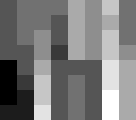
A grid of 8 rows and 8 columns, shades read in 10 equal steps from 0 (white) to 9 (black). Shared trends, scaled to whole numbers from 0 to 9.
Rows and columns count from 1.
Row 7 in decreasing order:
9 8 6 6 5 3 2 0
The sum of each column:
59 50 26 48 33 40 11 31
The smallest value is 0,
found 2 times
